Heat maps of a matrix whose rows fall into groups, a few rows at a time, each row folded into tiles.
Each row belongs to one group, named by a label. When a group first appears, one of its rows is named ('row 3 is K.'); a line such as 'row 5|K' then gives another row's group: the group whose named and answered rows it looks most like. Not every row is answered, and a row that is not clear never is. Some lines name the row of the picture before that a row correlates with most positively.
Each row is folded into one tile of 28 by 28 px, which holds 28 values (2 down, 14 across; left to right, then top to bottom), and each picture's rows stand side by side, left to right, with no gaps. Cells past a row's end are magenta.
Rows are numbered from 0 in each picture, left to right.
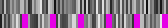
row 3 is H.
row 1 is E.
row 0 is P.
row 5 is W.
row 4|H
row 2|P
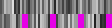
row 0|E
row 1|H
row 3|H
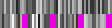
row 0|E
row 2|H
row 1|H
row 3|W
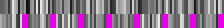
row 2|W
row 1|H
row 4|E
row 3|H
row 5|P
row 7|H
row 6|E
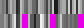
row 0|E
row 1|E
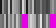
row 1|W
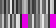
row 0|P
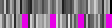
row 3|E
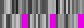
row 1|P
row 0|P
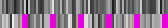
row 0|W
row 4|P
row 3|W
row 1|W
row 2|E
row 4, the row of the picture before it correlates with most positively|2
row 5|W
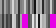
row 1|H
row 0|E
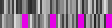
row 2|H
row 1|P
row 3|P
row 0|P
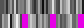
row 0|P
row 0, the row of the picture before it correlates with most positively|1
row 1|W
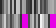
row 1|P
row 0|H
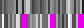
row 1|W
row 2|E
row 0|P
